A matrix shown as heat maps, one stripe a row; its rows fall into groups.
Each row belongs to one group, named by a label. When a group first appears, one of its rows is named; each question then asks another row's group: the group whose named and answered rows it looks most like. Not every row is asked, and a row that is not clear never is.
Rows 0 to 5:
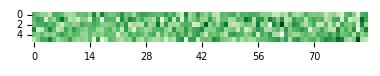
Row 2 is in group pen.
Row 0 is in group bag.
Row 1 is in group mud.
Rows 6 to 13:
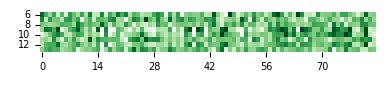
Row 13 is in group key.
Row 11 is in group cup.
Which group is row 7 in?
cup
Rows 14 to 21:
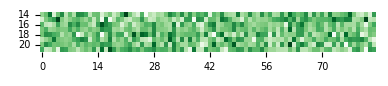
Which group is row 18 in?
key
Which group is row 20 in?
pen
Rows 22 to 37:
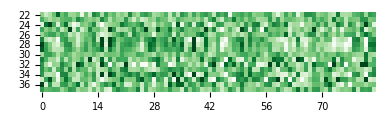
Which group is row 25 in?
cup
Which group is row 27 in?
bag
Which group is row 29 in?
bag
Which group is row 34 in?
bag
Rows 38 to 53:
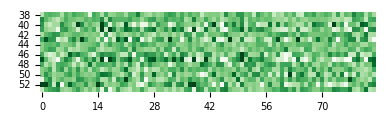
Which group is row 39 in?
bag
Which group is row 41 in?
bag
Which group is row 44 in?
key
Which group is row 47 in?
bag
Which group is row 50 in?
pen
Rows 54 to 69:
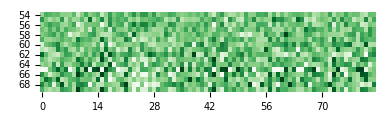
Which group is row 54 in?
key
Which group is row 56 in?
key
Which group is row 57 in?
mud
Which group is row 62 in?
bag
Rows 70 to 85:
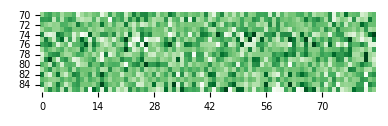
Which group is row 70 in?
key
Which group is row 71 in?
mud
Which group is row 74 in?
mud
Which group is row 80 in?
cup
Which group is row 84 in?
pen
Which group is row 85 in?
mud
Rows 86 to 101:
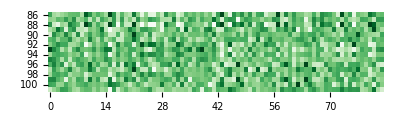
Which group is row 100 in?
pen
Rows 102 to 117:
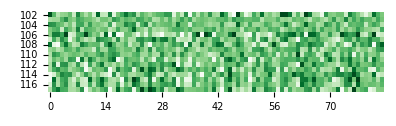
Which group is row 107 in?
cup
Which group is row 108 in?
pen
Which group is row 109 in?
mud
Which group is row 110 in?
pen
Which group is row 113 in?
key
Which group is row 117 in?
key
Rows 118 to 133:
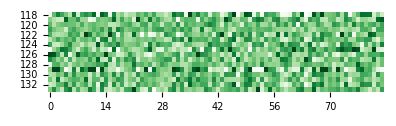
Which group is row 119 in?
mud
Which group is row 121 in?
bag
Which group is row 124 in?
mud
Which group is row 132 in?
mud
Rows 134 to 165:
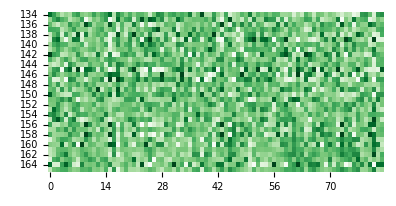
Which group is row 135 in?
key
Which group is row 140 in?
key
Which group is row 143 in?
pen
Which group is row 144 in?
bag
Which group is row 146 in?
pen
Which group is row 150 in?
bag
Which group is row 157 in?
mud
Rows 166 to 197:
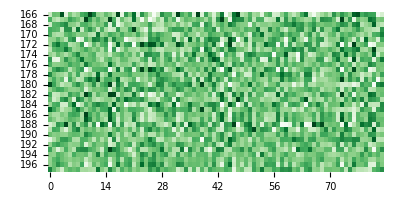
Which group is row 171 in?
mud
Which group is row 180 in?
bag
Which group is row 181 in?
key
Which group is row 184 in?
mud
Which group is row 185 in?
bag
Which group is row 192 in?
key
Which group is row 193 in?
pen
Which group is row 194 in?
cup
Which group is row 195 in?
key
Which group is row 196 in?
key
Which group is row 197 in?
mud
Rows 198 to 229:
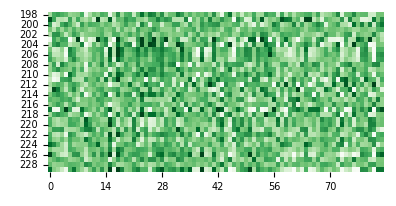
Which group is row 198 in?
key
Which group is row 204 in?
key
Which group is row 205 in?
bag
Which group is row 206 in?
bag
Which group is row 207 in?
bag
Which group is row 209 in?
key
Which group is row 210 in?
bag
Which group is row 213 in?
pen
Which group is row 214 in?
key
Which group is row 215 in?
pen
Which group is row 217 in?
pen
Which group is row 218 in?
key
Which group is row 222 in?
bag
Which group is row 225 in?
bag
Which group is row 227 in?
key
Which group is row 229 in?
bag
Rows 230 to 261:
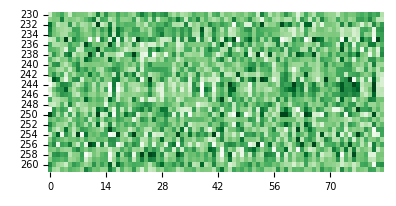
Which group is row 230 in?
cup
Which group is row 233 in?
bag
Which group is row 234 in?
bag
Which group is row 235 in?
mud
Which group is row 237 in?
mud
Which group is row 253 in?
pen
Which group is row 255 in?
pen
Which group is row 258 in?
key
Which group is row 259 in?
key
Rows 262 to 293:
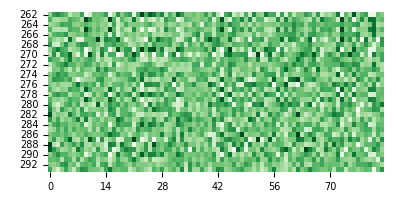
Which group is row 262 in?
key
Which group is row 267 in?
mud
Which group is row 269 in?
key
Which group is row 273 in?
cup
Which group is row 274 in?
key
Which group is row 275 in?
pen
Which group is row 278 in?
key
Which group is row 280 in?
mud
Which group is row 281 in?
cup
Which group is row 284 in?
key
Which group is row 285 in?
mud
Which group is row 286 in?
pen
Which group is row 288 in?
cup
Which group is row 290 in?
key
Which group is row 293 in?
pen
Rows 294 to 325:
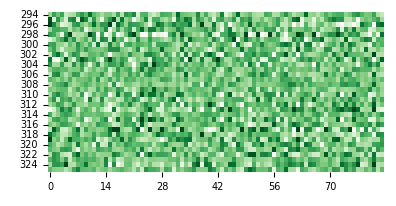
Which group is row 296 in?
bag
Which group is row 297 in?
key
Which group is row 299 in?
mud
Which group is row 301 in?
pen
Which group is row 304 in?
cup
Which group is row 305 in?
key
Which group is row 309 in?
cup
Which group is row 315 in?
key
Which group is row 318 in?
bag
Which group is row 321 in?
pen
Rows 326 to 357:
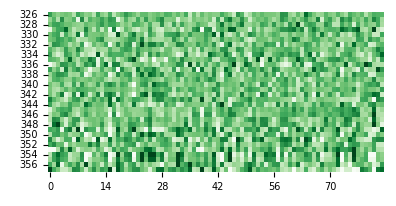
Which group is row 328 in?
pen
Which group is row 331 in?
pen
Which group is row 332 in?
key
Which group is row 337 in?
mud
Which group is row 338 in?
key
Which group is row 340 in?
cup
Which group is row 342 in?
cup
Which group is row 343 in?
bag
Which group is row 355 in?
key
